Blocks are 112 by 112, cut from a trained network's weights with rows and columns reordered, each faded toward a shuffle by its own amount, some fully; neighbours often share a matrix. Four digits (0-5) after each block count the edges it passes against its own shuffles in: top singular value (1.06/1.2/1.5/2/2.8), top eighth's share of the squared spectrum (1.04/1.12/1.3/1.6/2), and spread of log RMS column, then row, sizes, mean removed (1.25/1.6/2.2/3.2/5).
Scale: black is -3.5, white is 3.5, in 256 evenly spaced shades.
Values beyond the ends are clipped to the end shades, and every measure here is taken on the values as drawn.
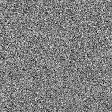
1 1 0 0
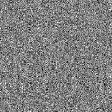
3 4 2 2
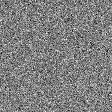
0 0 0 0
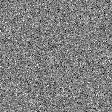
0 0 0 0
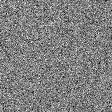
0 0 0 0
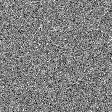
0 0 0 0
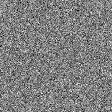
2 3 1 1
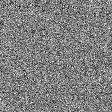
0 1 0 0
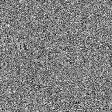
2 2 0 1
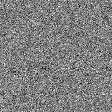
2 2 0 1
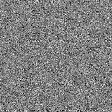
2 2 0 2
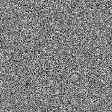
3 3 0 2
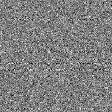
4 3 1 3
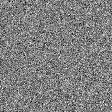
1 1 0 0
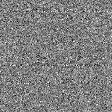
3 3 0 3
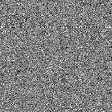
3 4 1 2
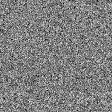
2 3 1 0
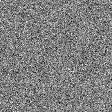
1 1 0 0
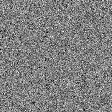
1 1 0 0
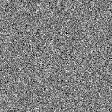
3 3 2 1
